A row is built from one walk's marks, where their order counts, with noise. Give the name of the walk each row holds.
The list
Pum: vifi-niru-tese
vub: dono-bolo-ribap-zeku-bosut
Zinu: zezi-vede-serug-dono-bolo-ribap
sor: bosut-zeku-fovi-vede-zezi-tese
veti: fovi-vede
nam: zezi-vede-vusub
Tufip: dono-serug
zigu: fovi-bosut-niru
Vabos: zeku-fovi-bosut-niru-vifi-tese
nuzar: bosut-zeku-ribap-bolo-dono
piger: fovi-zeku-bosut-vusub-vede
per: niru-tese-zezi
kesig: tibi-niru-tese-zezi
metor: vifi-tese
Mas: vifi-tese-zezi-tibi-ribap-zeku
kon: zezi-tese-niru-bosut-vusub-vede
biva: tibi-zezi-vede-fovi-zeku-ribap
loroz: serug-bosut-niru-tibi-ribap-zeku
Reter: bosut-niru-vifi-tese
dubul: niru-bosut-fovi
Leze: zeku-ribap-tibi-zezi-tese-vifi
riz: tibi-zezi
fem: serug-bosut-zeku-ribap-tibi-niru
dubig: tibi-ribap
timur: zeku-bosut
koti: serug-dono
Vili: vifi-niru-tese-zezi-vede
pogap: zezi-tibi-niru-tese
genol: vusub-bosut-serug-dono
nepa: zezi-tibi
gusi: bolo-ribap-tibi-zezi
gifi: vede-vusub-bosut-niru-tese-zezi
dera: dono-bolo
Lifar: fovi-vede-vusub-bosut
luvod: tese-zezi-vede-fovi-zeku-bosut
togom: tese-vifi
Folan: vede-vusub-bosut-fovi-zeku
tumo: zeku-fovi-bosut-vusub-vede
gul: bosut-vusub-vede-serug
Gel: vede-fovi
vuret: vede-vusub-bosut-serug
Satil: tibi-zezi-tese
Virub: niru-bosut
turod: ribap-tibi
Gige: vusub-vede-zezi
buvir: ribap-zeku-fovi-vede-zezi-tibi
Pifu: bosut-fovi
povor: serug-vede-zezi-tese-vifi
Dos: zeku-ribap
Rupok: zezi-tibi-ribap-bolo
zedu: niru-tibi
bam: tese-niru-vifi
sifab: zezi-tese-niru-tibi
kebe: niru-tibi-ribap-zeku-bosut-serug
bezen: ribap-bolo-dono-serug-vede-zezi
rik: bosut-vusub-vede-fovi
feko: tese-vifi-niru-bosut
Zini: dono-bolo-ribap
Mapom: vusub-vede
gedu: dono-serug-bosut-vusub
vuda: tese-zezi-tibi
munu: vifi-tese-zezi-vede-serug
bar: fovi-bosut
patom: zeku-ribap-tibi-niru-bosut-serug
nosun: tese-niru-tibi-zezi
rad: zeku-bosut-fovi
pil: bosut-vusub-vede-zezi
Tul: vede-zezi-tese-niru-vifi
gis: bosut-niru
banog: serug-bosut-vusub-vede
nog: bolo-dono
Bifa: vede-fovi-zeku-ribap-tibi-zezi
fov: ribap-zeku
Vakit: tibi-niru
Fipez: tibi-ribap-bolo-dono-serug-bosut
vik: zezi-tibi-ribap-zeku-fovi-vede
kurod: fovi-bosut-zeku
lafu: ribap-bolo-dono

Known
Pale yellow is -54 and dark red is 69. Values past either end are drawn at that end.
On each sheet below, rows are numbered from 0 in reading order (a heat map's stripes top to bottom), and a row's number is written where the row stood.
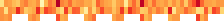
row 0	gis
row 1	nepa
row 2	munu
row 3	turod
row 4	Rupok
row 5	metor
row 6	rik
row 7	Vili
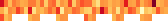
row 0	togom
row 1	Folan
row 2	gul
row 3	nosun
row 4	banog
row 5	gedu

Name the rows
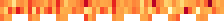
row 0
vuda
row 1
Tul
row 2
Lifar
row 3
Pum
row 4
Gel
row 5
lafu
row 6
kebe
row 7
koti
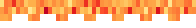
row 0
nog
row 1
loroz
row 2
dubul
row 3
povor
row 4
Pifu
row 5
Reter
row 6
gusi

